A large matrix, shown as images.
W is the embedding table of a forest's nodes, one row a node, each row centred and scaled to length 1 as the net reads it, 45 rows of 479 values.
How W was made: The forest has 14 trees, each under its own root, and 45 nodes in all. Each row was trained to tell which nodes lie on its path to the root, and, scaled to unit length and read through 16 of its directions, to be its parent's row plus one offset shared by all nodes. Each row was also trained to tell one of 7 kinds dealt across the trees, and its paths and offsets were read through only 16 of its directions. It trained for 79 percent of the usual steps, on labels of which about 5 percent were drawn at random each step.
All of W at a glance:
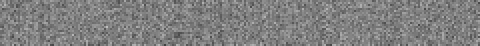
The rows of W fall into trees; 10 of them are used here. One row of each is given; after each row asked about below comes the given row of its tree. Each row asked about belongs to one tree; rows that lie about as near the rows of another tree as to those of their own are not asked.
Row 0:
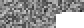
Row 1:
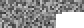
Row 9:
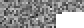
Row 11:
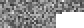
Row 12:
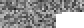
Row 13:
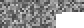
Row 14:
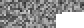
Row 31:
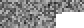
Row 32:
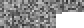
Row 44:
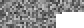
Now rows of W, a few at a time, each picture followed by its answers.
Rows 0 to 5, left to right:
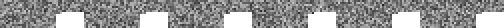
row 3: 14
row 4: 14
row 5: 14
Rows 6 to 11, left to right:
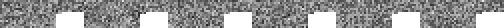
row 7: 14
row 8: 1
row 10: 44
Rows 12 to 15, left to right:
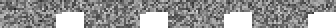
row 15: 11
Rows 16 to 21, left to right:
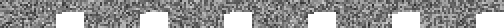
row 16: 32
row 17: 0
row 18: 0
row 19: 11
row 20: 12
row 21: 44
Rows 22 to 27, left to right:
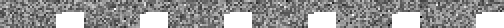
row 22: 1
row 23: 32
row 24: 13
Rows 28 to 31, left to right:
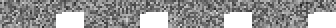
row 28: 12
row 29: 32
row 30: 1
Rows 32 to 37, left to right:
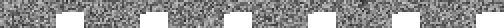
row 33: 9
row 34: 1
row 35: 0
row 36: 11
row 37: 9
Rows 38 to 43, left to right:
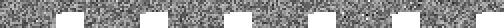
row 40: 13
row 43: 13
